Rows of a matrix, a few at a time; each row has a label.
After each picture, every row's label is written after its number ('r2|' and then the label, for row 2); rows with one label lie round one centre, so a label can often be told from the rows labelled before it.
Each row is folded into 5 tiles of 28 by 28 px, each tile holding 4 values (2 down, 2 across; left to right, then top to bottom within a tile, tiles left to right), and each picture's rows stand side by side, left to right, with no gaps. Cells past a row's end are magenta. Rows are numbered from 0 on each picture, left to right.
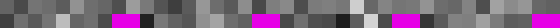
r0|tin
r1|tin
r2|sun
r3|tin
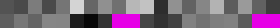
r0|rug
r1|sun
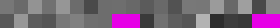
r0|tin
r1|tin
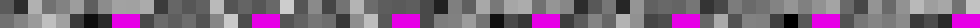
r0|rug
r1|sun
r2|sun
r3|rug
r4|tin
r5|rug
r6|rug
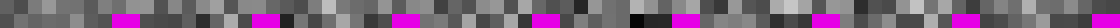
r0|tin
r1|sun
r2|tin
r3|sun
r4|rug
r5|rug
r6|sun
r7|tin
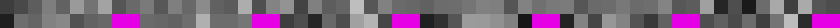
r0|tin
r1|tin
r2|sun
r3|tin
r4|tin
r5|sun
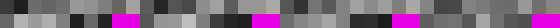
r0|rug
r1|rug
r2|rug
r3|tin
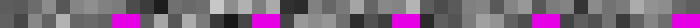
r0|tin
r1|rug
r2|rug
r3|tin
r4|sun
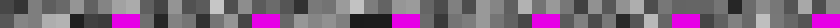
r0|rug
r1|sun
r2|rug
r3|tin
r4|sun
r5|tin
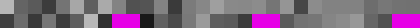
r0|sun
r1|tin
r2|tin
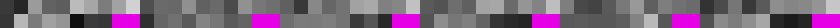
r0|rug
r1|tin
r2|rug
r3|rug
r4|sun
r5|rug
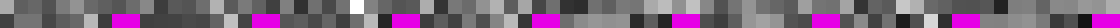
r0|sun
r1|sun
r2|sun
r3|sun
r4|rug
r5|tin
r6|sun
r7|rug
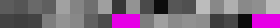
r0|tin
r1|rug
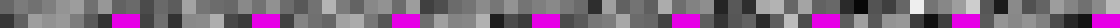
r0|tin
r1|tin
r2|tin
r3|rug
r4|tin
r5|sun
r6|rug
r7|rug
